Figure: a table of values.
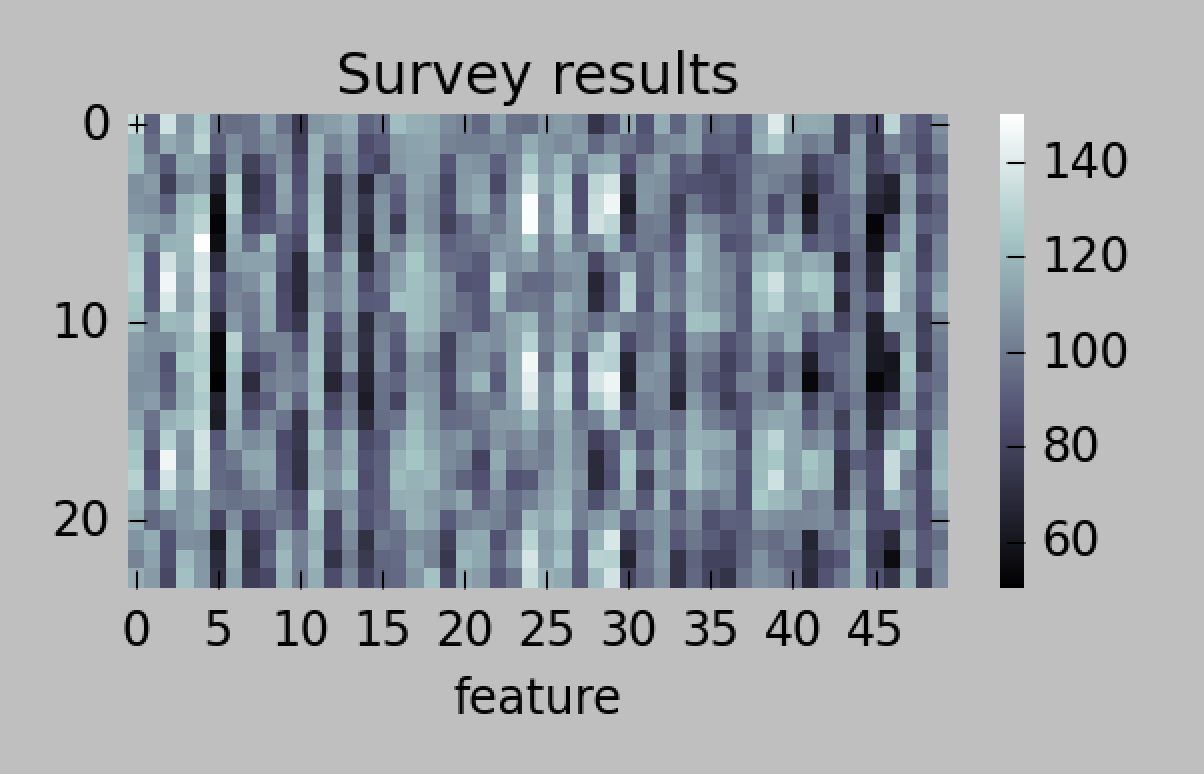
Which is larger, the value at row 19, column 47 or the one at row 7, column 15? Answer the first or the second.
the first
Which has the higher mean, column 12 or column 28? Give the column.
28
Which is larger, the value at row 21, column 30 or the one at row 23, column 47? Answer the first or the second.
the second
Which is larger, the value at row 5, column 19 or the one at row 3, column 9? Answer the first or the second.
the second
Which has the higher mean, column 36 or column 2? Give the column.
2
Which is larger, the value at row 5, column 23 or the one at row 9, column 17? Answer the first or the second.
the second
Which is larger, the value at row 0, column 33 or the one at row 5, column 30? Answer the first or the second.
the first
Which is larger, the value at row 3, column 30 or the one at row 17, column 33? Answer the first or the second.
the second
